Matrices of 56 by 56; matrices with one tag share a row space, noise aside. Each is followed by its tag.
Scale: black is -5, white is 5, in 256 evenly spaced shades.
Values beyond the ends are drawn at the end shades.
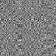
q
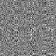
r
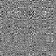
r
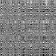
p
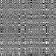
p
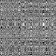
p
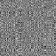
q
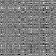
p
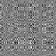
r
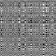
p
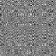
r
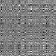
p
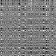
p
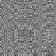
r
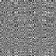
r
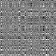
p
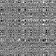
p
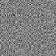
q
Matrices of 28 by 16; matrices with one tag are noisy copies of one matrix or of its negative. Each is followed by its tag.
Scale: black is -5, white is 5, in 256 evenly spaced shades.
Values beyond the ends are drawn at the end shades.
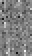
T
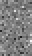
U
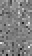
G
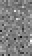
U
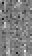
T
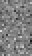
U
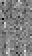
T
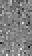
G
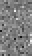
U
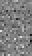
U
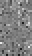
G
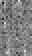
T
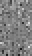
G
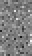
U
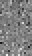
G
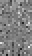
G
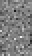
U
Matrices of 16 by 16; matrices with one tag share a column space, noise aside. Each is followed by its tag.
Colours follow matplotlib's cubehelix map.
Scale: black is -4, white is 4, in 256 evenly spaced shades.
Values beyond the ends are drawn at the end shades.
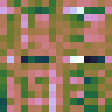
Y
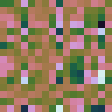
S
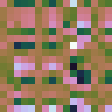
S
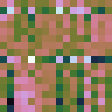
Y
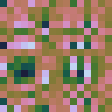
S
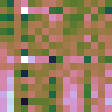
Y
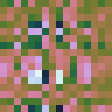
S
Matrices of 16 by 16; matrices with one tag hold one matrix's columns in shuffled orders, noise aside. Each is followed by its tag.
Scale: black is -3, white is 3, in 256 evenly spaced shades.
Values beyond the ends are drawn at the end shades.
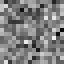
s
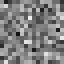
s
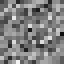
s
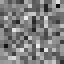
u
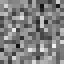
u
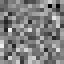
u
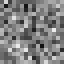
u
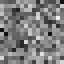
s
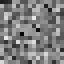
s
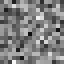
s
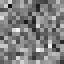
u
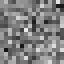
u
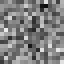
u
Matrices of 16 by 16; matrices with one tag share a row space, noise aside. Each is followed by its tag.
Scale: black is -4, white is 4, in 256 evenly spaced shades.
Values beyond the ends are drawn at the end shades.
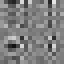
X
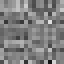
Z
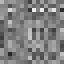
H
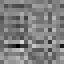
Z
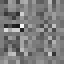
X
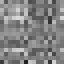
Z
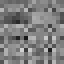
Z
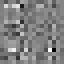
X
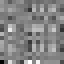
H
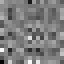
H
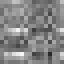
Z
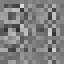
X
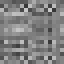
Z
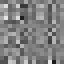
X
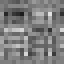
Z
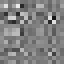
X
